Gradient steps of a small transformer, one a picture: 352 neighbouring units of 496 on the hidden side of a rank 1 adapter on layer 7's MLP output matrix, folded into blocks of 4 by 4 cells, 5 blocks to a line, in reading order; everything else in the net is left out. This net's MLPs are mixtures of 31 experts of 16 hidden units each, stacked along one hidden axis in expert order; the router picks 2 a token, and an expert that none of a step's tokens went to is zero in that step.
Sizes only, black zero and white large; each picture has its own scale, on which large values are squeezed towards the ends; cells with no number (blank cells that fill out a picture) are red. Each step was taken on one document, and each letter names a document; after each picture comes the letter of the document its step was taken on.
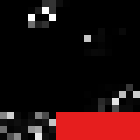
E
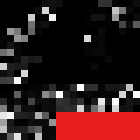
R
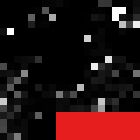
R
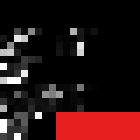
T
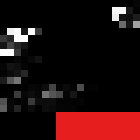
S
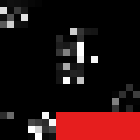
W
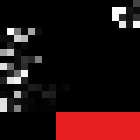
S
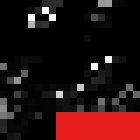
R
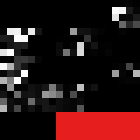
S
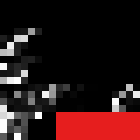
T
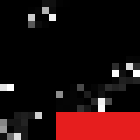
E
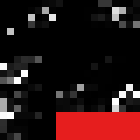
R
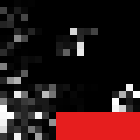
T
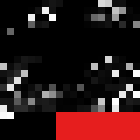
R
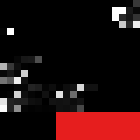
S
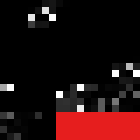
E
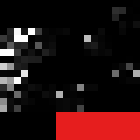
S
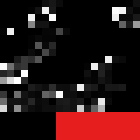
R
